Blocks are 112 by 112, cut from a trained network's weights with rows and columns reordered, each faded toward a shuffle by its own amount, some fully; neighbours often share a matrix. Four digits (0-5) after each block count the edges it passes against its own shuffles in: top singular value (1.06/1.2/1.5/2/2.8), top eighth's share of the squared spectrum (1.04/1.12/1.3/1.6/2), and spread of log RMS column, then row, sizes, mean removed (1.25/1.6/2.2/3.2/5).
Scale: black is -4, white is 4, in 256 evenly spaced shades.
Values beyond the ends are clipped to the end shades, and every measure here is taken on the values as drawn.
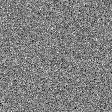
0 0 0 0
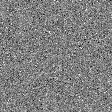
0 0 0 0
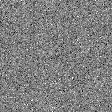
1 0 0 0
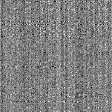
4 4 1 3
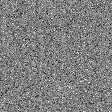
0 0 0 0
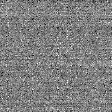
3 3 3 0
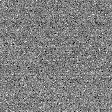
2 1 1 0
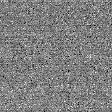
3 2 2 0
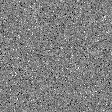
0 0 0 0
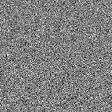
3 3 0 2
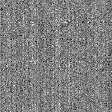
3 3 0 3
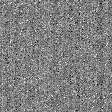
2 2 0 1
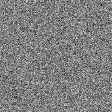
2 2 1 1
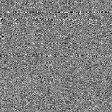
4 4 2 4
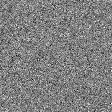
1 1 0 0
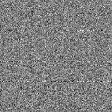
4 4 1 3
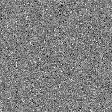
2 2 1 0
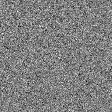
1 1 0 0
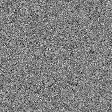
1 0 0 0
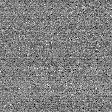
3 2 1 0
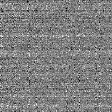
4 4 3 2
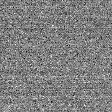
3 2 1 0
